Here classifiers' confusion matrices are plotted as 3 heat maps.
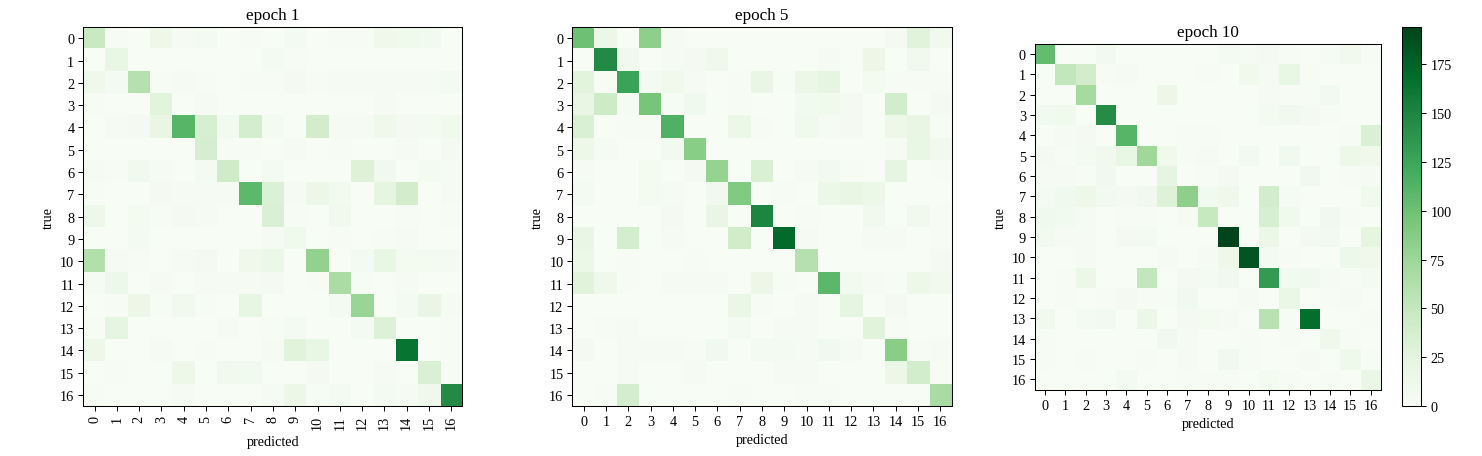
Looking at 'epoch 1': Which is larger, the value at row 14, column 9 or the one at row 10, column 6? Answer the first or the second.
the first
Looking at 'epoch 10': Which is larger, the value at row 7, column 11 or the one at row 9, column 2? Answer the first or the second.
the first
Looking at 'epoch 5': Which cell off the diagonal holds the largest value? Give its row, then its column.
0, 3
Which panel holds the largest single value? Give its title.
epoch 10
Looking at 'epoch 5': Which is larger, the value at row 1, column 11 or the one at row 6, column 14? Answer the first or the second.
the second
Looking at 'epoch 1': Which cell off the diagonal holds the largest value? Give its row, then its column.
10, 0
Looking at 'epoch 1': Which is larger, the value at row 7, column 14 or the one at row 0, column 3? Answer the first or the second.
the first
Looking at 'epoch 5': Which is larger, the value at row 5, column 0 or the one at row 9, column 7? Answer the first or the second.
the second
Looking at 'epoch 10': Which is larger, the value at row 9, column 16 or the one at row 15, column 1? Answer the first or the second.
the first
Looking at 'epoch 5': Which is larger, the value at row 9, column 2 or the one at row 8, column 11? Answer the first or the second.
the first
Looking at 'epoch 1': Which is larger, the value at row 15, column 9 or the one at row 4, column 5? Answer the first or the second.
the second
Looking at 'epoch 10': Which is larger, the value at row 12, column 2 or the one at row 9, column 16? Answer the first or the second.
the second
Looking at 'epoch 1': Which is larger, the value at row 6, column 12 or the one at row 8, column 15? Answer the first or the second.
the first
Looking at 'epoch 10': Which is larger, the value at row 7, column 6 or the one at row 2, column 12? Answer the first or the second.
the first
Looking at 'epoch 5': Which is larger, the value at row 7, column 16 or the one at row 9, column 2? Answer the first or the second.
the second
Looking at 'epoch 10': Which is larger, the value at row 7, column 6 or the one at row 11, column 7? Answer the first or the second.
the first
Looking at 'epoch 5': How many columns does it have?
17
